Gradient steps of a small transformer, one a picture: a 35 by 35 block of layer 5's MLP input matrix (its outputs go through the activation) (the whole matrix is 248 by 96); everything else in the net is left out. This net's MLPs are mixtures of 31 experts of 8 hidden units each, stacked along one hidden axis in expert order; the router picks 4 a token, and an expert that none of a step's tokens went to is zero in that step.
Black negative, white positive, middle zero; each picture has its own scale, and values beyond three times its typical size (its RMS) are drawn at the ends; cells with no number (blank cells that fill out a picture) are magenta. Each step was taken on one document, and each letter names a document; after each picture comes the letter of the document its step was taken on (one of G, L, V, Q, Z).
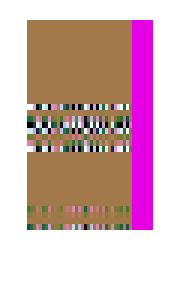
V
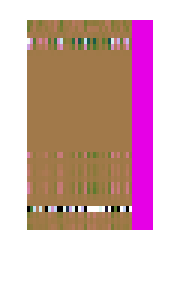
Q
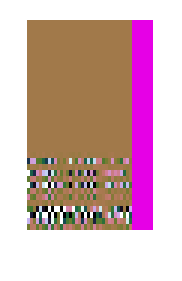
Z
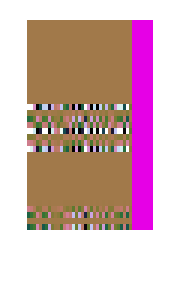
V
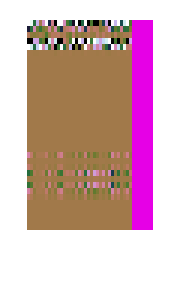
Q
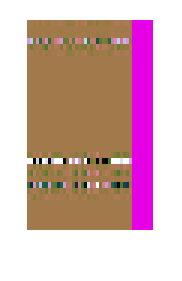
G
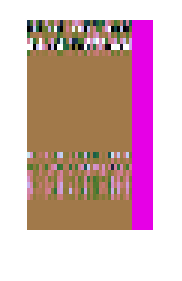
Q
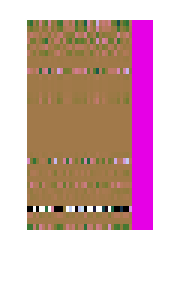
G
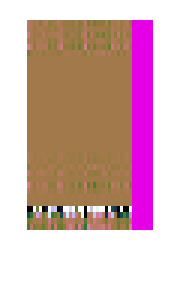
Q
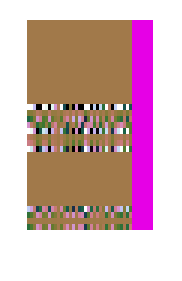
V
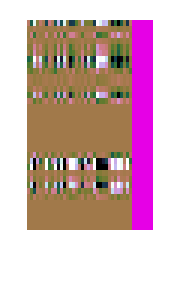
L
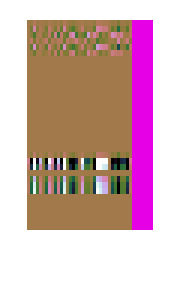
L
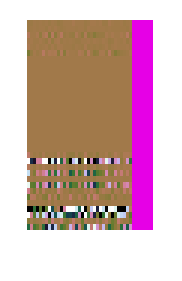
Z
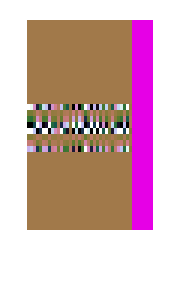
V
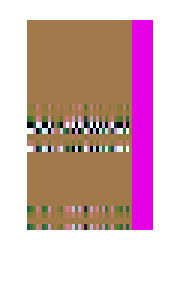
V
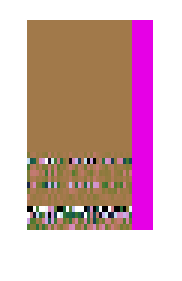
Z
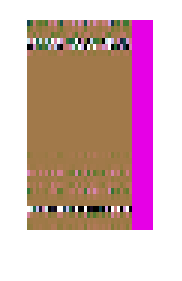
Q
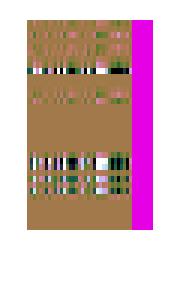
L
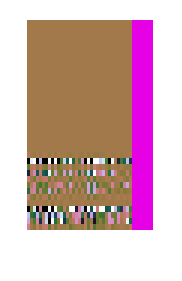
Z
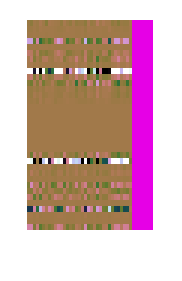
G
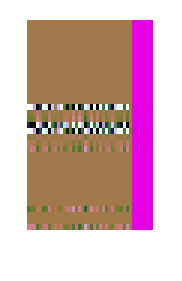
V
